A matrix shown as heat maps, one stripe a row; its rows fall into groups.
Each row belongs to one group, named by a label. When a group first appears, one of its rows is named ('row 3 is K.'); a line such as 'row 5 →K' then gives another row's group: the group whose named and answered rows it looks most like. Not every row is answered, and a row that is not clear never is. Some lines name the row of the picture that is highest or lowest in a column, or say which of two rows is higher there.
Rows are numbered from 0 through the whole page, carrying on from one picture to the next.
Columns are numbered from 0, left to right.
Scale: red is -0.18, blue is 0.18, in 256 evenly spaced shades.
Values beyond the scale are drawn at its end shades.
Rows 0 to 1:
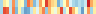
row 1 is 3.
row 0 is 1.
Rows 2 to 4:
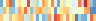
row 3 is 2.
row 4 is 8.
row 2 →2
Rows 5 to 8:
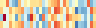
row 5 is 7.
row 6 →8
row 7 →3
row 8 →8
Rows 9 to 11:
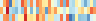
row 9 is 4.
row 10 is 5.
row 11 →4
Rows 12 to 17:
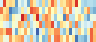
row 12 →3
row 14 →4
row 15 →1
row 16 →5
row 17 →8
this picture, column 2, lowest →16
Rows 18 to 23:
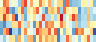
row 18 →4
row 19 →7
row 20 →3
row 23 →1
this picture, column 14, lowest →20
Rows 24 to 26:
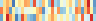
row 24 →2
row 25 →7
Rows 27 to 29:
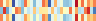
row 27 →5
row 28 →2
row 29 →5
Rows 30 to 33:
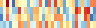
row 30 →8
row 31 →2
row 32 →2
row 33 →1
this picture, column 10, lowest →30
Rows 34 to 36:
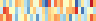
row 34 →8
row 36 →5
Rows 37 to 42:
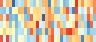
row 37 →5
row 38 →1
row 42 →7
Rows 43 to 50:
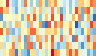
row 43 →5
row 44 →7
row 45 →2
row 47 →7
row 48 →1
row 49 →1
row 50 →3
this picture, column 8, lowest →43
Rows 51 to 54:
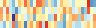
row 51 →2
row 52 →7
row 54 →1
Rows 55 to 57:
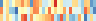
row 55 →2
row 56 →7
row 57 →4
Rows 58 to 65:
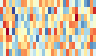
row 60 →3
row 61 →3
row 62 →8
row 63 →5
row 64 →2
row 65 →4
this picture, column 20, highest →63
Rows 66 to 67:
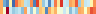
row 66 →8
